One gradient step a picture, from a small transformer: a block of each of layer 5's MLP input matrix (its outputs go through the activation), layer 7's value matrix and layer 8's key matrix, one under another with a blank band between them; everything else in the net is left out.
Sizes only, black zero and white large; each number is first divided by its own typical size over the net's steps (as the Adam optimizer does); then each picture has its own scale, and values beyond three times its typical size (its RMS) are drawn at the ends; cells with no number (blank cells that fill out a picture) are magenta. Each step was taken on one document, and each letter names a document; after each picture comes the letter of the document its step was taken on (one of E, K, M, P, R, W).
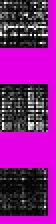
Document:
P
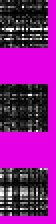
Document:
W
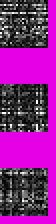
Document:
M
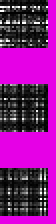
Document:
W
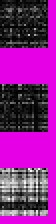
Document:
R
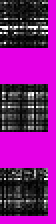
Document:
P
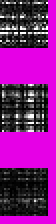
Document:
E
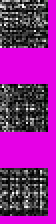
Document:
M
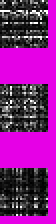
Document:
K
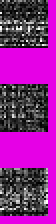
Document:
M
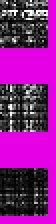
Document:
K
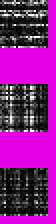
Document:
K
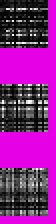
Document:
R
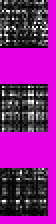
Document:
P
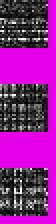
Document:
M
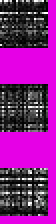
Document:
P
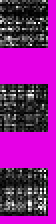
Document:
W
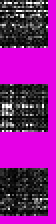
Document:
K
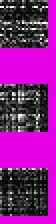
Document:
W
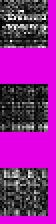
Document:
R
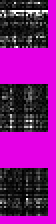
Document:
K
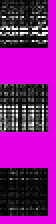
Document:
E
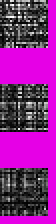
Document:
R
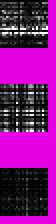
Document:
E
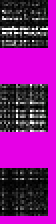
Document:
E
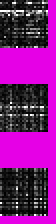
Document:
K
